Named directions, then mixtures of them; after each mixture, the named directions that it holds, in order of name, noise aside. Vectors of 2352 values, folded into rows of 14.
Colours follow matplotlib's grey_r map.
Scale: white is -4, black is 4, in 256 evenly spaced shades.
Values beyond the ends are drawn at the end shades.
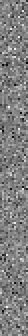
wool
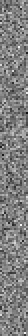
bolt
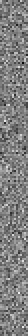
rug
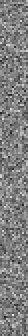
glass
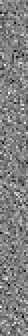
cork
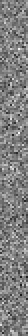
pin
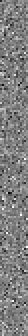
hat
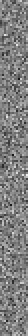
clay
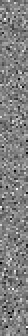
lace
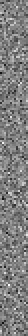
cork, hat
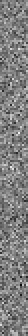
pin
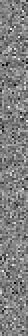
wool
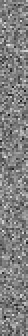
glass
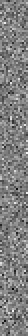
cork, lace, pin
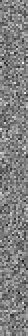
rug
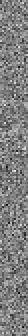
bolt, rug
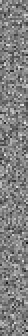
cork, glass, rug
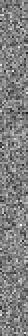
bolt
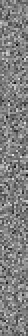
clay, rug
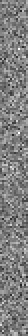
pin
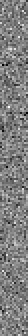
bolt, wool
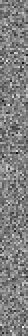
pin, rug
